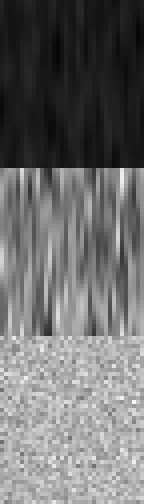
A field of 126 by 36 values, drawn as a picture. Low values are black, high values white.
It is made of 3 by 1 panels. Panel 1,1: very low, streaked downward, faint in contrast. Panel 2,1: middling, streaked downward, strong in contrast. Panel 3,1: high, fine-grained.
